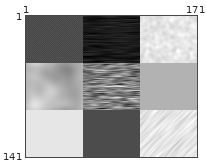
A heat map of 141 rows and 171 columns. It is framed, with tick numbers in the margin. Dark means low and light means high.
The table splits into 3 rows of 3 panels. Panel 1,1: low, checkered, faint in contrast. Panel 1,2: very low, streaked across, faint in contrast. Panel 1,3: very high, blotchy, faint in contrast. Panel 2,1: high, smooth. Panel 2,2: middling, streaked across, strong in contrast. Panel 2,3: high, flat. Panel 3,1: very high, flat. Panel 3,2: low, flat. Panel 3,3: very high, slanting up to the right, faint in contrast.
